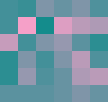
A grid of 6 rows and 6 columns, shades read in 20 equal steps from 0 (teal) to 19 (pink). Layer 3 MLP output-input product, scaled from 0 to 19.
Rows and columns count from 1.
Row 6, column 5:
9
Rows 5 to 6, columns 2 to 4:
11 5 7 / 6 6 7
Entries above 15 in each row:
0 2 0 0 0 0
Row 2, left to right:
4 19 0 17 14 13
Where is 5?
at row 1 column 6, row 4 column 6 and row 5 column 3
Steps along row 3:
down up up down down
